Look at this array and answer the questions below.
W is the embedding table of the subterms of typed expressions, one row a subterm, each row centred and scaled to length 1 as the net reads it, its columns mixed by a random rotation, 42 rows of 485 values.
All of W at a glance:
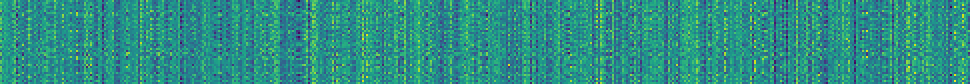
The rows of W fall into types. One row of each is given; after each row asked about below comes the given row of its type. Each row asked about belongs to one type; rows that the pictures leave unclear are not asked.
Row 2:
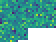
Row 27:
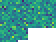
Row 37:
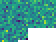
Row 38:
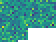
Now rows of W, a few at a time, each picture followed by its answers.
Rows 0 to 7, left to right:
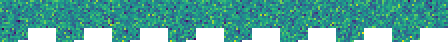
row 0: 37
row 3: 37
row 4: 2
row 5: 38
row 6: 37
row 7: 2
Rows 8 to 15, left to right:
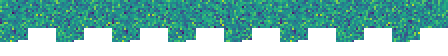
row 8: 2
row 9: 38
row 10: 2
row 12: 37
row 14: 38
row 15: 37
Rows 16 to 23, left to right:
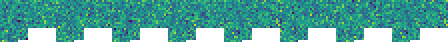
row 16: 37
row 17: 38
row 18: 37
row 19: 38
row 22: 2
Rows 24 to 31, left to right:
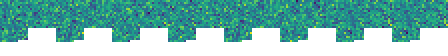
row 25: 37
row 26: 27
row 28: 37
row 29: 2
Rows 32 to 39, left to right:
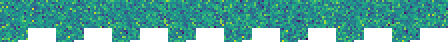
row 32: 38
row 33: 27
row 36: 2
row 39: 2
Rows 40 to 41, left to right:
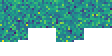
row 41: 2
